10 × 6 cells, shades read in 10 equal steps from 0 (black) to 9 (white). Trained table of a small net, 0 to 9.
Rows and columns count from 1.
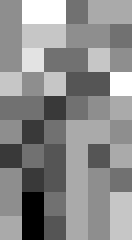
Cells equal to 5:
15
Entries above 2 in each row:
6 6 6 6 5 5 5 5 5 5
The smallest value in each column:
2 0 2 3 3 4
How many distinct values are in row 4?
4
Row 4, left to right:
7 5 7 3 3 9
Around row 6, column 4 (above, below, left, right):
4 6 4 6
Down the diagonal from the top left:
5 7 4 3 5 5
